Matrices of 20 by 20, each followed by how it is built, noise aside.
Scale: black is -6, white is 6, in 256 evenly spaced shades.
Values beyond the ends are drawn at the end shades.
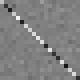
diagonal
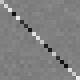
diagonal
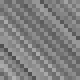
Toeplitz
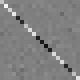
diagonal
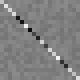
diagonal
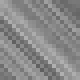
Toeplitz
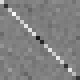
diagonal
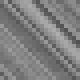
Toeplitz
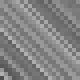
Toeplitz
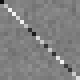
diagonal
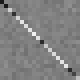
diagonal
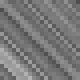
Toeplitz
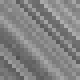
Toeplitz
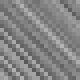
Toeplitz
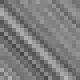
Toeplitz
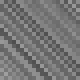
Toeplitz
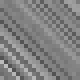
Toeplitz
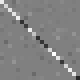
diagonal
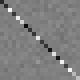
diagonal
